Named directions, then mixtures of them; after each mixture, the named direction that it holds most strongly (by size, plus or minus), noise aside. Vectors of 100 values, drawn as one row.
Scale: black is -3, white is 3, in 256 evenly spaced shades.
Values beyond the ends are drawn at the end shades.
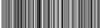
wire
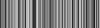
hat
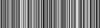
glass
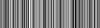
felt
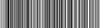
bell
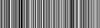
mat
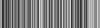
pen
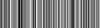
mat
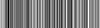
bell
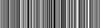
glass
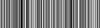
mat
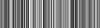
felt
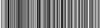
bell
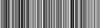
mat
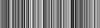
felt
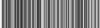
wire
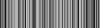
hat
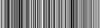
mat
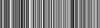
mat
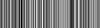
mat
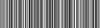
felt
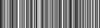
wire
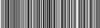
glass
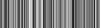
felt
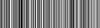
mat
